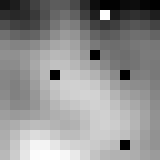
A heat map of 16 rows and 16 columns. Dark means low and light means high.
No regular stripes run through it. There is an overall slope up to the bottom. The top right is the ninth with the lowest average. Five lone cells stand out: one far higher and four far lower than their neighbours.
